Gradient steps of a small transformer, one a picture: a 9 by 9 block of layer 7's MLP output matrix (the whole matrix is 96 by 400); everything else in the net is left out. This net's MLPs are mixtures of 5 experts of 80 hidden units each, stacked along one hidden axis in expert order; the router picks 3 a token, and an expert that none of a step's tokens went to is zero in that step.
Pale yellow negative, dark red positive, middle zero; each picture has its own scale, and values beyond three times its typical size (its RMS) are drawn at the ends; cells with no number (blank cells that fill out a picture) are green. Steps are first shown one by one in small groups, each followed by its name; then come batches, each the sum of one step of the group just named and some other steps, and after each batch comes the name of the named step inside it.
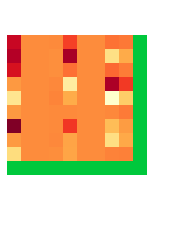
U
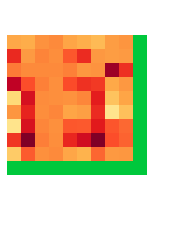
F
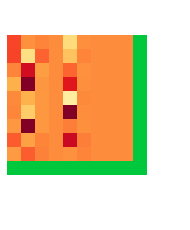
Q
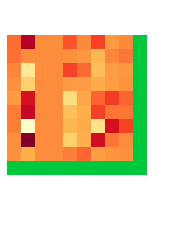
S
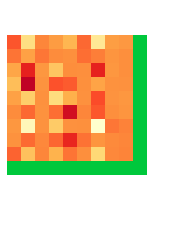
Q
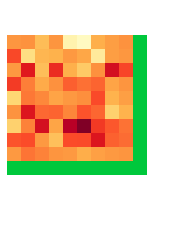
F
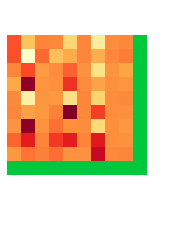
Q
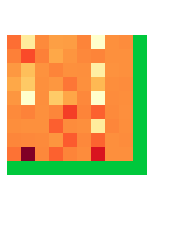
Q
